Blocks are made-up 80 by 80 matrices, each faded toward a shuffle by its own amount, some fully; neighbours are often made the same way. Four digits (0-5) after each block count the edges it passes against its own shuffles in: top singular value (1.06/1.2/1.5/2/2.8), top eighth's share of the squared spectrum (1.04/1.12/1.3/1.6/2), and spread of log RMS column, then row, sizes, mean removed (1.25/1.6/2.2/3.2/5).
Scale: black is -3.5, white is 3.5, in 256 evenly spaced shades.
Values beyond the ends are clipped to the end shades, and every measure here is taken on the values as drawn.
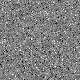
2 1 0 0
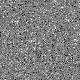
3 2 0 0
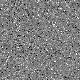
2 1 1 0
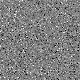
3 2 0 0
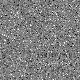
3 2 0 0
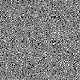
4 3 2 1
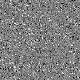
3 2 0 1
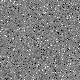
0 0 0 0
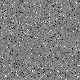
0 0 0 0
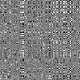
5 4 3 3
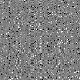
4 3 2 1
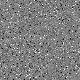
2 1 0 0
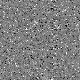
3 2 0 0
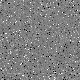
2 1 0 0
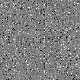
3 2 1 0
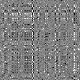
5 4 3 3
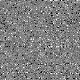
3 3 1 2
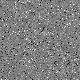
0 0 0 0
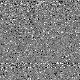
1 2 0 3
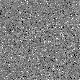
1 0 0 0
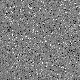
0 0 0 0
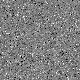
0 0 0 0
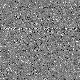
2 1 0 2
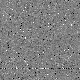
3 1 0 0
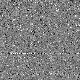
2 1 0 2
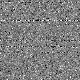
2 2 0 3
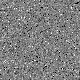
0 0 0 0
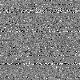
2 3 0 3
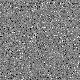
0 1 0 1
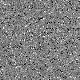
0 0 0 1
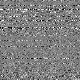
2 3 0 4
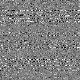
2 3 0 4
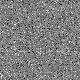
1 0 0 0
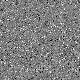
0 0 0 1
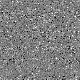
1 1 0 2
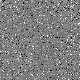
2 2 1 1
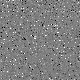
1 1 0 1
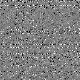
3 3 2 3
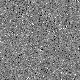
0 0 0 0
